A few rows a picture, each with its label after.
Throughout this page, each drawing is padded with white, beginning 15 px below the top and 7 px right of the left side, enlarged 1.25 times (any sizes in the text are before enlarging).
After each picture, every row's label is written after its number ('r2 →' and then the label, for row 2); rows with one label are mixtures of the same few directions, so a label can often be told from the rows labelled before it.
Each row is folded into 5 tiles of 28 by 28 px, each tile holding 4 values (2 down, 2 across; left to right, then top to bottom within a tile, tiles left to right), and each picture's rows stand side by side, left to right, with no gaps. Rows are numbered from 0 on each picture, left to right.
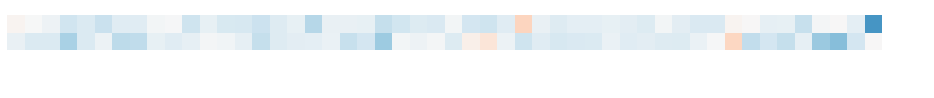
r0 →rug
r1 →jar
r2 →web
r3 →jar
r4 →web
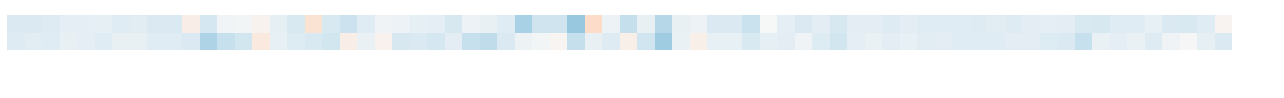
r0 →rug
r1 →jar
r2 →web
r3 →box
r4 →box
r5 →jar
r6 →web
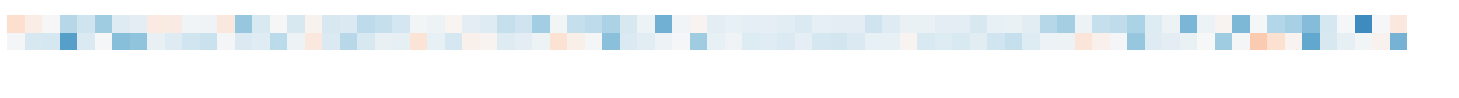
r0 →rug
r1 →box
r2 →rug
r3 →jar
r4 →web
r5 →web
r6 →jar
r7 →jar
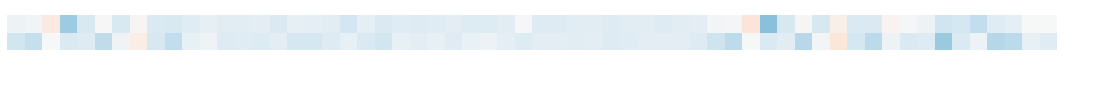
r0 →box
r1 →web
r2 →web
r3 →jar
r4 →box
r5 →rug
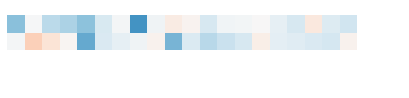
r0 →jar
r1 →jar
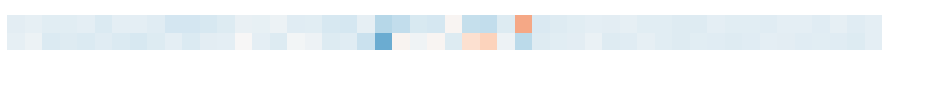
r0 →web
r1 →rug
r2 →web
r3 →rug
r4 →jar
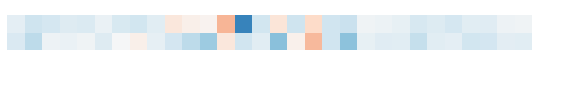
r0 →web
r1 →box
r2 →rug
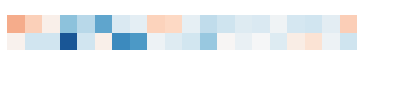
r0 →rug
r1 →web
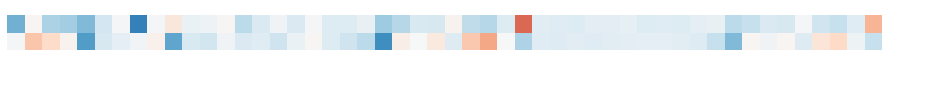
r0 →jar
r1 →box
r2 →web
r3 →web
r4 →web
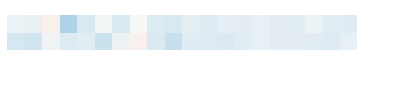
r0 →box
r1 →jar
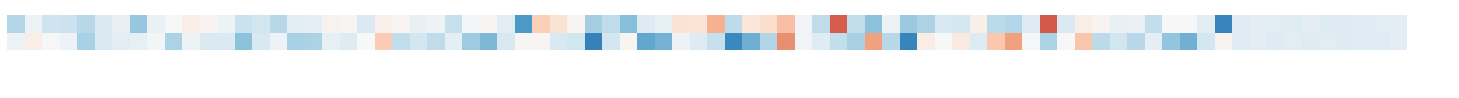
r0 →jar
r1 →rug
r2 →web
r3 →rug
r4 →jar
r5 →web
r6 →web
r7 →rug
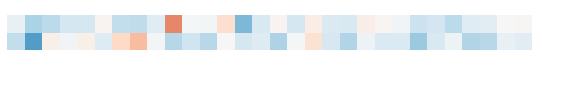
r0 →web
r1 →box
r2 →rug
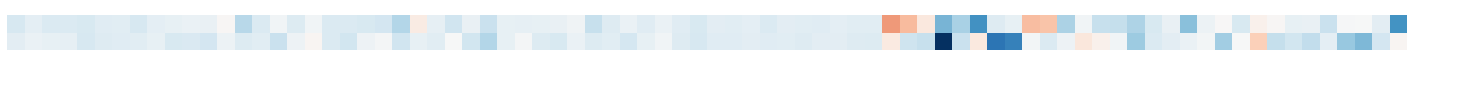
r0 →jar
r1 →box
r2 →box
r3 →box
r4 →box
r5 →rug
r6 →jar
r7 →web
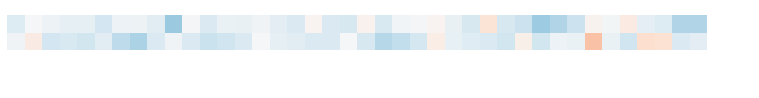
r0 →web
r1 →jar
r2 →jar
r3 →rug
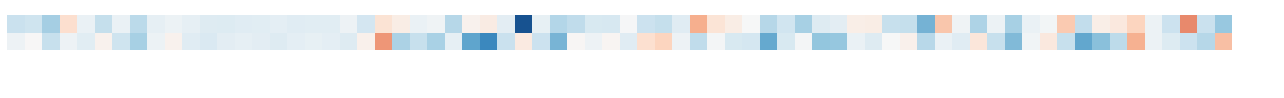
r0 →box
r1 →web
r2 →web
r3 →web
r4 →rug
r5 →box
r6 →jar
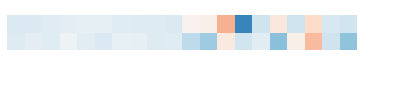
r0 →rug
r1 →box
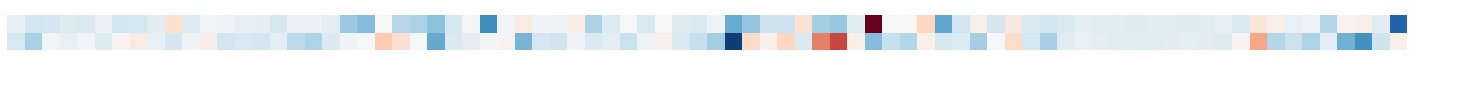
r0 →web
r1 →web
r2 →jar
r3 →box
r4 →web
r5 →box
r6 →jar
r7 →web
